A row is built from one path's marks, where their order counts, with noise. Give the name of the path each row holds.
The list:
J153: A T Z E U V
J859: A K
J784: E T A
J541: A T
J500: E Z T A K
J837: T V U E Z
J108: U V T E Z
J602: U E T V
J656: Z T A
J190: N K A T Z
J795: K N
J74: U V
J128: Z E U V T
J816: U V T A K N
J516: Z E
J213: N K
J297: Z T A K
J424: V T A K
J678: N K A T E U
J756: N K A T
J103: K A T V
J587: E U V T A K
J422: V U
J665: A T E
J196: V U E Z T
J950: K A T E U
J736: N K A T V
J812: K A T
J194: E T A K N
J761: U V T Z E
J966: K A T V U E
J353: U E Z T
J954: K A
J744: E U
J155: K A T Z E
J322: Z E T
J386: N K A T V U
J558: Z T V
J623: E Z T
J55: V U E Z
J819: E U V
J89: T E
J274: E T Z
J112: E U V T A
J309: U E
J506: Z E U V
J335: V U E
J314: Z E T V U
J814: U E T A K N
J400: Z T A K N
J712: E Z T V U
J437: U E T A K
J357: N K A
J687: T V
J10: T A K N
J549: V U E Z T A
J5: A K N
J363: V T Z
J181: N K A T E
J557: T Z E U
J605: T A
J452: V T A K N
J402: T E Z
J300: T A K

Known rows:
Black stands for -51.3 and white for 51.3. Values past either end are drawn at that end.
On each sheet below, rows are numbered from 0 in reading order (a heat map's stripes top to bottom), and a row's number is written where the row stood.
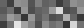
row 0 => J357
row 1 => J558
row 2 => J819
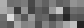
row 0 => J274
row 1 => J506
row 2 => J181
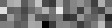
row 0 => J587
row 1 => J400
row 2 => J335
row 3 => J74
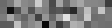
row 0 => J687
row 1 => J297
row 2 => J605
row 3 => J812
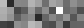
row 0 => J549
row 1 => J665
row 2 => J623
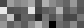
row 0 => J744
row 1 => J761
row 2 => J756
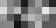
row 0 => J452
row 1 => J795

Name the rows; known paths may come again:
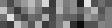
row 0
J112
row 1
J437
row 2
J816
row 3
J363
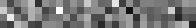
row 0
J784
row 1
J549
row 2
J623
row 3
J541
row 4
J108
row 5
J153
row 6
J181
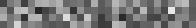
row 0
J103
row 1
J557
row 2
J274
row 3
J314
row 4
J665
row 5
J756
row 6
J500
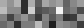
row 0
J424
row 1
J309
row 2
J335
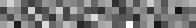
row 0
J859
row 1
J819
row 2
J966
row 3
J605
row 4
J736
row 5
J10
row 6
J89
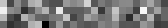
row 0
J196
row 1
J5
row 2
J744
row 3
J55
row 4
J422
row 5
J194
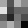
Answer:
J761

